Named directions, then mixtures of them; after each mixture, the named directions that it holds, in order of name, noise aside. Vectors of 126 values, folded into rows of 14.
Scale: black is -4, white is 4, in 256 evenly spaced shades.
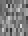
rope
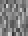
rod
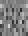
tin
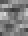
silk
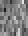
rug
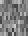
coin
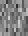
coin, rod, rope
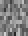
coin, rope, rug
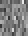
coin, rug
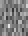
coin, tin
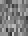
coin, rope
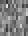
rod, rope, silk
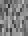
rope, rug, tin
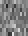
coin, rod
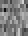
rug, silk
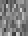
rod, rug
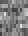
rope, silk, tin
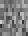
rug, tin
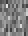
rod, rope, silk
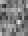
coin, rod, silk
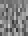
rod, rope, tin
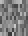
coin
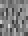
rope, tin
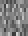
rod, rug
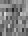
coin, silk, tin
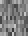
coin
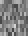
coin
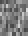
rod, silk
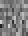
rug, tin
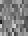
coin, tin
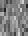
rug, tin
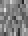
rug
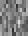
coin, rod
